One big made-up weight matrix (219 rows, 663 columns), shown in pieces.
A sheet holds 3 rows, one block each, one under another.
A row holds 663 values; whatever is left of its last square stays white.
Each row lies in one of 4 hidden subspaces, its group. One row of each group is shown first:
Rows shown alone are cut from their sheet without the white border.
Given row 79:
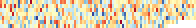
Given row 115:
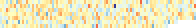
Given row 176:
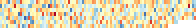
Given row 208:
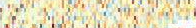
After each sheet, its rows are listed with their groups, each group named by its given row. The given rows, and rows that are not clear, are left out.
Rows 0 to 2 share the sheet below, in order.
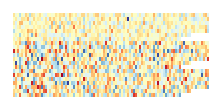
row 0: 115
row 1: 176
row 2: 176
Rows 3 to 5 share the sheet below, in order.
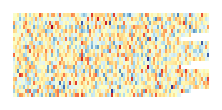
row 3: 208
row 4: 208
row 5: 208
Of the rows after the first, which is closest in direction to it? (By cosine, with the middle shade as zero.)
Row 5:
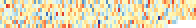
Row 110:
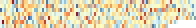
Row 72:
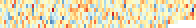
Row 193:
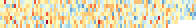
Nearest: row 72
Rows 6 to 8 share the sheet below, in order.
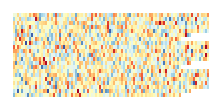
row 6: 79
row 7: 176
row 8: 79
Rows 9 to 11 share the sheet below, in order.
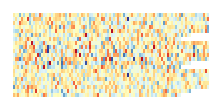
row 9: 115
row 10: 115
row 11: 115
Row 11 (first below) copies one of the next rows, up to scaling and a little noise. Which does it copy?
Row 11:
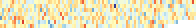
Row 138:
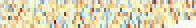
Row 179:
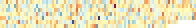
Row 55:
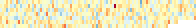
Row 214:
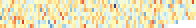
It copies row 214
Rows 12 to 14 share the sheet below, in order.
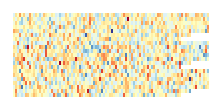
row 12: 115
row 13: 208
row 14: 79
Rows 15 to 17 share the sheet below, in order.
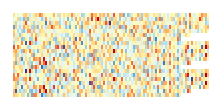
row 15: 208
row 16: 176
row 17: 176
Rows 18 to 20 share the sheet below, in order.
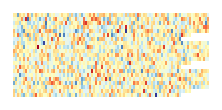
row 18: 208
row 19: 79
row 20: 208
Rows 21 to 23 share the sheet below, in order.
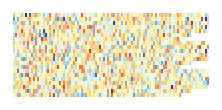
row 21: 176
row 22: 208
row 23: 208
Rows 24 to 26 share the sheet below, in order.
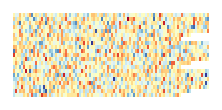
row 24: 115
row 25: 208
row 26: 176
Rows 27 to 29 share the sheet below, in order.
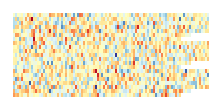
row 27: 79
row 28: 79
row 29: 115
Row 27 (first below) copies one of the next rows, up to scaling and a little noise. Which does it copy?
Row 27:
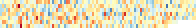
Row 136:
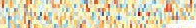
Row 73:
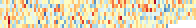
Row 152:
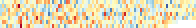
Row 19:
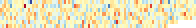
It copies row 152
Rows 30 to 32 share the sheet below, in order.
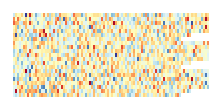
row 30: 176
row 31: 79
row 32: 176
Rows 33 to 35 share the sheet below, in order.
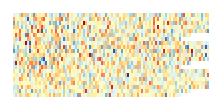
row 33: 176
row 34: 176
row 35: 115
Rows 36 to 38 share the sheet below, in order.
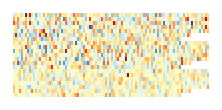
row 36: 176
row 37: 208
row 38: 115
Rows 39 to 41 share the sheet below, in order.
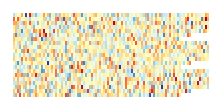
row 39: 176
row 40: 79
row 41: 79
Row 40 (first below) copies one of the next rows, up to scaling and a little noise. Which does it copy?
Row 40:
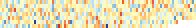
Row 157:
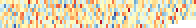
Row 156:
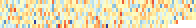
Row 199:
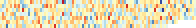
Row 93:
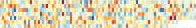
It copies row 156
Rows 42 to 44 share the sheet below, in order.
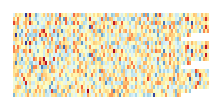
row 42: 176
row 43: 176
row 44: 79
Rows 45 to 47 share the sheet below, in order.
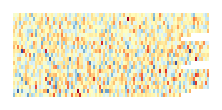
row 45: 115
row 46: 79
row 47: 79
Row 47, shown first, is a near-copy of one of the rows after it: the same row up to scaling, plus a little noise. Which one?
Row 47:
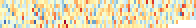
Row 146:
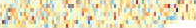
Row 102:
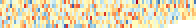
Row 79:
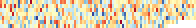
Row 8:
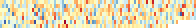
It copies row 8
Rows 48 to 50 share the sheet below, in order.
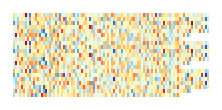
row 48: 176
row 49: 176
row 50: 176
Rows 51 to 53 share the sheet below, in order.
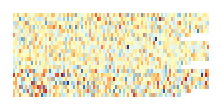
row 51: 208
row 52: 115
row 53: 176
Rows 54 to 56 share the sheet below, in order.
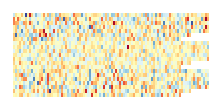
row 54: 176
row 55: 115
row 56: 115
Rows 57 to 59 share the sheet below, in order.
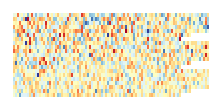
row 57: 208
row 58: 176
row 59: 79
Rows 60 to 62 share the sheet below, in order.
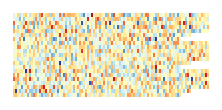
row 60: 208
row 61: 208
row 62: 176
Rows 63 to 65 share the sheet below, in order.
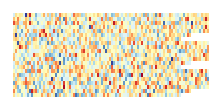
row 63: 176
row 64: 208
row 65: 208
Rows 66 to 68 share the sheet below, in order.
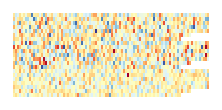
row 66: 115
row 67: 176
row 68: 115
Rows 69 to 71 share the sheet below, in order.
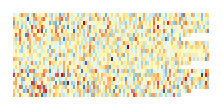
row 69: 176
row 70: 115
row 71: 176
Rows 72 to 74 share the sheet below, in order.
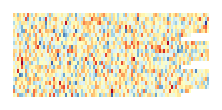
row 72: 208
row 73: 79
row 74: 208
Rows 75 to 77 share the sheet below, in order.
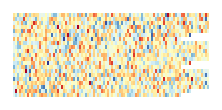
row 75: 115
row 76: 79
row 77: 176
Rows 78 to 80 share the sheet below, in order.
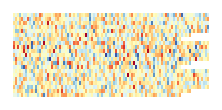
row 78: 115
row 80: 115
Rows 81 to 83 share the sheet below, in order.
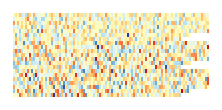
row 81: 176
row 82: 115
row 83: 208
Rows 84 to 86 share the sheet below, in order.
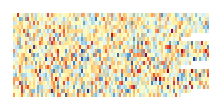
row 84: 208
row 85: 208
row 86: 79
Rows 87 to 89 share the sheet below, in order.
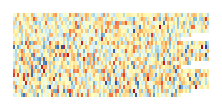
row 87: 115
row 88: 176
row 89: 79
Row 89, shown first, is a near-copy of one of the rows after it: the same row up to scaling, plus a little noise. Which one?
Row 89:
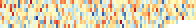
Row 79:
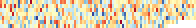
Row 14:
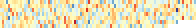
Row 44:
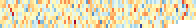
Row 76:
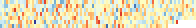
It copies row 79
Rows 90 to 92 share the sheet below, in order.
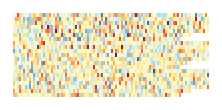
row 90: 79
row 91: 79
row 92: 115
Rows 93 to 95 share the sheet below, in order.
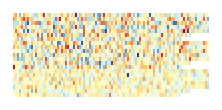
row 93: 79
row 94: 79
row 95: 115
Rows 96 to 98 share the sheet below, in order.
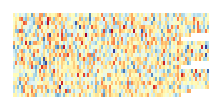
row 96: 115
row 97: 176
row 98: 79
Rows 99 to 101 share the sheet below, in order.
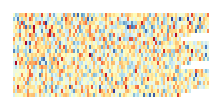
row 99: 79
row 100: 176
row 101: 79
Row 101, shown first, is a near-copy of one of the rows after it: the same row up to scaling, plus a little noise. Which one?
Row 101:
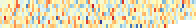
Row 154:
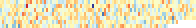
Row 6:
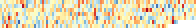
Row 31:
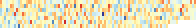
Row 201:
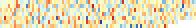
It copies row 201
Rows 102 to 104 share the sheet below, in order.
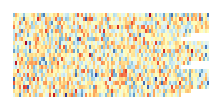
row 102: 79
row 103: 176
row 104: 208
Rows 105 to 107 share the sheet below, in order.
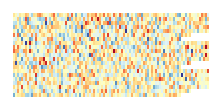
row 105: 208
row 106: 176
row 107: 79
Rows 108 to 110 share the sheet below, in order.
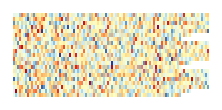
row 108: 176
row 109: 208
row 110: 176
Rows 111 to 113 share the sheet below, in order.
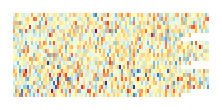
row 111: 115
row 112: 79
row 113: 79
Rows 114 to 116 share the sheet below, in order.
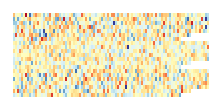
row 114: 176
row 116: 208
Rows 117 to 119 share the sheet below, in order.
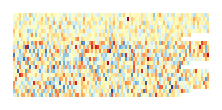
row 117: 115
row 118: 208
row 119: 208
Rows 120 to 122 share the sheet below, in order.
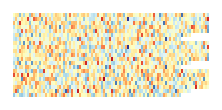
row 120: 115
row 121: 115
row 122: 79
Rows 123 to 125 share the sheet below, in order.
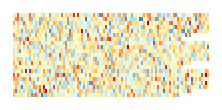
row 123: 79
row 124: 115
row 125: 176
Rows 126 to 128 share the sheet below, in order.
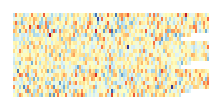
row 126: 115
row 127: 115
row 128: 208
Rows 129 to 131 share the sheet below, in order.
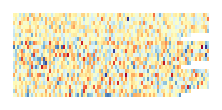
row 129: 115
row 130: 176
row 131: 79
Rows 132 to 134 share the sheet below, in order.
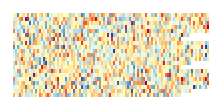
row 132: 208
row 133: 176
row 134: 208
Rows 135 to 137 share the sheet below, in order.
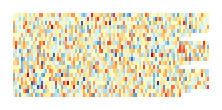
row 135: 208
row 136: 79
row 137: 176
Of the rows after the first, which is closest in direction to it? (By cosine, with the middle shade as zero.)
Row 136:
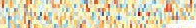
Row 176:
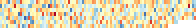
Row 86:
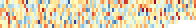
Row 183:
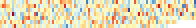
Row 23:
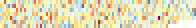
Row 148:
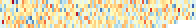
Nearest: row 183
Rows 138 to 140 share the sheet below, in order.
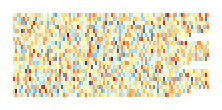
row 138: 115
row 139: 115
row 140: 176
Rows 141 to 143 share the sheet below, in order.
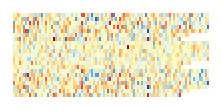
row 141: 208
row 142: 115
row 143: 208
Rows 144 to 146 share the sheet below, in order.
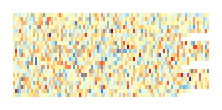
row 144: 115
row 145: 115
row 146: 79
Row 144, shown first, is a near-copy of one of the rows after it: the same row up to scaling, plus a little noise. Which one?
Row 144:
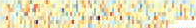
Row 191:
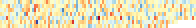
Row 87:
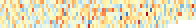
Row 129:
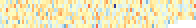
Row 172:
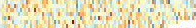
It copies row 191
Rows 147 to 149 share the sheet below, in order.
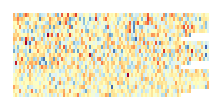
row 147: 79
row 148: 176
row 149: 115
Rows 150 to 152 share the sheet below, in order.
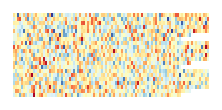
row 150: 208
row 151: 176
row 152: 79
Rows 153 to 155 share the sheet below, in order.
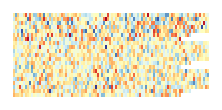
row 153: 79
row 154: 79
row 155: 115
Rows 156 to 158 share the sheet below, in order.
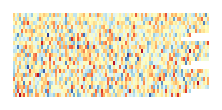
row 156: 79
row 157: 79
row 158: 79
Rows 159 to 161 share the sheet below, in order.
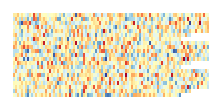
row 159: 79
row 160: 79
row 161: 79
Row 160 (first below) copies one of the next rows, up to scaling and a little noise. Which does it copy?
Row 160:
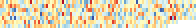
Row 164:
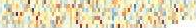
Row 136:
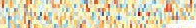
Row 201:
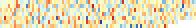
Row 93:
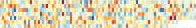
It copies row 93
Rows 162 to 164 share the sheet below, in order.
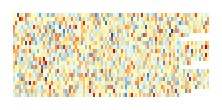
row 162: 208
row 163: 176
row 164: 79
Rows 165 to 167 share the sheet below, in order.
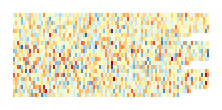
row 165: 115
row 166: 208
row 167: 176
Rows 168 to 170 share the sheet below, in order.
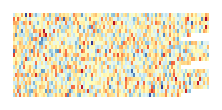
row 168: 176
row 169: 208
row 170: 79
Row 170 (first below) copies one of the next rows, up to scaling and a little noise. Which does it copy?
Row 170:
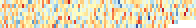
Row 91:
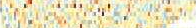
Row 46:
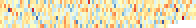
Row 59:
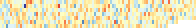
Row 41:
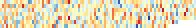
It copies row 41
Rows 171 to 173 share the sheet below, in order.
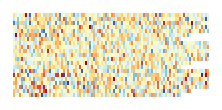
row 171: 176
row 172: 115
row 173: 176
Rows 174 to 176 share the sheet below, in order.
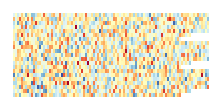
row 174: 79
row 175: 79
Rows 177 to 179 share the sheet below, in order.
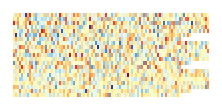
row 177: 176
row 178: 208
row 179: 115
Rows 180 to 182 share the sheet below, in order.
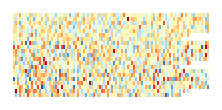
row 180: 115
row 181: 176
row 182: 176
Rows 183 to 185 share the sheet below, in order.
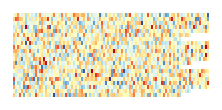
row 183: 79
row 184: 176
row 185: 208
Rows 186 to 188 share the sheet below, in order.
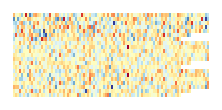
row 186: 176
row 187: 115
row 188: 115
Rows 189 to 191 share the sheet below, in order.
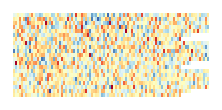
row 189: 208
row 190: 176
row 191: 115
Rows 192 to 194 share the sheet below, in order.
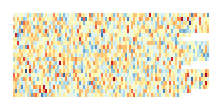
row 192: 79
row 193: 208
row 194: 176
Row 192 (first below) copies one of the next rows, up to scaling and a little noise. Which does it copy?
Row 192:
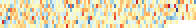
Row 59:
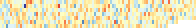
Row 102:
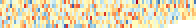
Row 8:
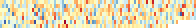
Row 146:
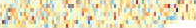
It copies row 146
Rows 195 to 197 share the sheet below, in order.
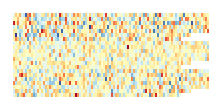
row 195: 176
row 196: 115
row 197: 208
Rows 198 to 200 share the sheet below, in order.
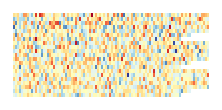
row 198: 208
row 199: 79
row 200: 115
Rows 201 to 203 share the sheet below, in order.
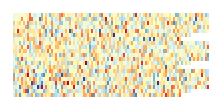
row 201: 79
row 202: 115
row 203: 176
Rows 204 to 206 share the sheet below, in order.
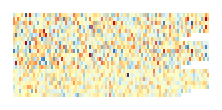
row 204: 176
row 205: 176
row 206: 115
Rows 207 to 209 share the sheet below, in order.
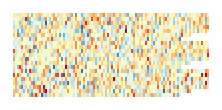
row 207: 208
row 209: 176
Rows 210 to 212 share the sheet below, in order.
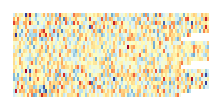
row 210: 176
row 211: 115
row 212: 176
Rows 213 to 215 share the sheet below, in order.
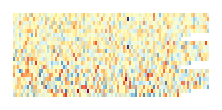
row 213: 115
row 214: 115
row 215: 79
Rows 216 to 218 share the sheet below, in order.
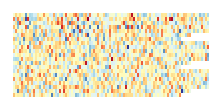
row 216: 79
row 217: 115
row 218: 208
